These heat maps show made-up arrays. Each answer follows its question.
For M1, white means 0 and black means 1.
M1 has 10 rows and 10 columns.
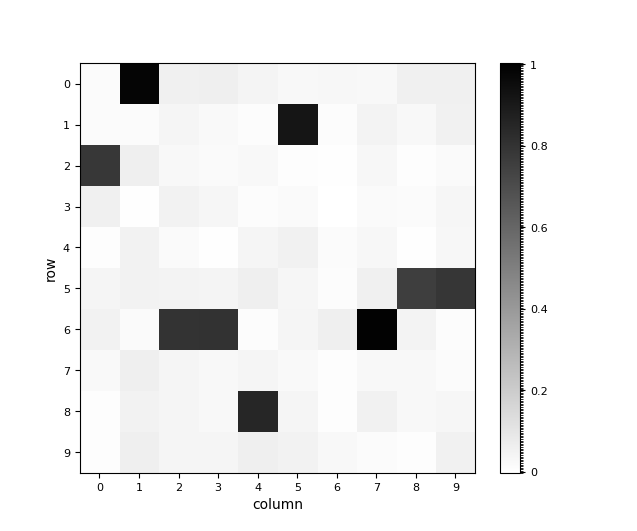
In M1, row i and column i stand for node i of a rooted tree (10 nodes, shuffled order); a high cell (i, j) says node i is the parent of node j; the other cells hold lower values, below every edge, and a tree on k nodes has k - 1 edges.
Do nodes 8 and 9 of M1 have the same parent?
yes
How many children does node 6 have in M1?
3
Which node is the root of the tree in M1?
6
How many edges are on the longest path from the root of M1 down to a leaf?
6
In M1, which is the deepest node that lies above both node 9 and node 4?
5
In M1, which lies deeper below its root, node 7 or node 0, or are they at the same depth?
node 0
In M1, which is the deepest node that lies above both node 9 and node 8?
5
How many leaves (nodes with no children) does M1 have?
4
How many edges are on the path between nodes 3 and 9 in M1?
6
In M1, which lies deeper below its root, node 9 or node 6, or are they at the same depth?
node 9
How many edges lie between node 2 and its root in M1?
1
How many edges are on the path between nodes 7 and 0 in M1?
3
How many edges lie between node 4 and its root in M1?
6
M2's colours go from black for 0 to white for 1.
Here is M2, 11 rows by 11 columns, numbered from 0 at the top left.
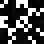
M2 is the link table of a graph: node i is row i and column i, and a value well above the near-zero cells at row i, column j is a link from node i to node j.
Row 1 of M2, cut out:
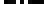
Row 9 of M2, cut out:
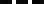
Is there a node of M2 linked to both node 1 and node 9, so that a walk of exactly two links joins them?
no
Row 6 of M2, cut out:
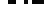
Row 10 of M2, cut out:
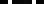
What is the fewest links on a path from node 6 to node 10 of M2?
3
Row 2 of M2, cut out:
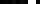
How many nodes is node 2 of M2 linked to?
3
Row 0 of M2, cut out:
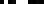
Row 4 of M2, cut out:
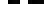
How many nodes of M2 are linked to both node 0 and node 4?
3
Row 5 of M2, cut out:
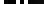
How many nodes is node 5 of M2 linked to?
3
